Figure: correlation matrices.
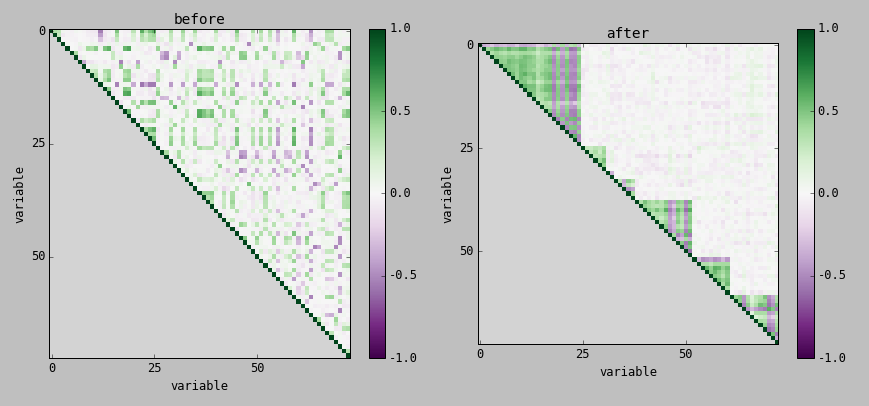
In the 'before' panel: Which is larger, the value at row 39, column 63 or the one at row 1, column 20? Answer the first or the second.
the second
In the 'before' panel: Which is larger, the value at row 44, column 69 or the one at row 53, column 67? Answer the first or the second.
the second
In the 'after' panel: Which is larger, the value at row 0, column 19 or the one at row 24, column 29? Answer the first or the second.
the second
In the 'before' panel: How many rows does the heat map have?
73
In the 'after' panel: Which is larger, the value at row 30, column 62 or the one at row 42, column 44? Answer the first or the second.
the second
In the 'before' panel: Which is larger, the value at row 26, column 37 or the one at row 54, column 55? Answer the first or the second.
the first
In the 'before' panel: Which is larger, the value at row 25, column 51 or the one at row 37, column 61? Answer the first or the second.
the first
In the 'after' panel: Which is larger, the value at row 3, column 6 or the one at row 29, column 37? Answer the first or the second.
the first
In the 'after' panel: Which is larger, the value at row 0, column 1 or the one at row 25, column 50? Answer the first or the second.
the second
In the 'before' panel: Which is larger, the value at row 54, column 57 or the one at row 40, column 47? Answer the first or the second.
the first
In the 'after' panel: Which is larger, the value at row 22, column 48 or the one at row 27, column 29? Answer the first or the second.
the second
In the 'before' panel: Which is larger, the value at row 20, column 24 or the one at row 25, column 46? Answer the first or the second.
the first
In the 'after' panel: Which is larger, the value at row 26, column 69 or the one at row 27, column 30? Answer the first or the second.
the second
